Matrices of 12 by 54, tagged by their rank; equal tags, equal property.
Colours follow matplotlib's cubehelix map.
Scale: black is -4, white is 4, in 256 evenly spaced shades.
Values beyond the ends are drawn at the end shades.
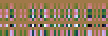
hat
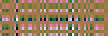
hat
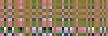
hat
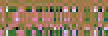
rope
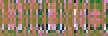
rope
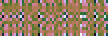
rope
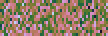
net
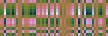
hat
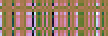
hat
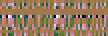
rope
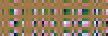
hat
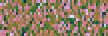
net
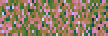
net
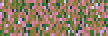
net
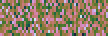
net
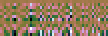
rope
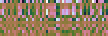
rope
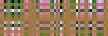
hat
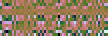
rope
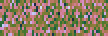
net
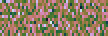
net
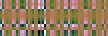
hat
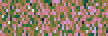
net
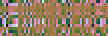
rope
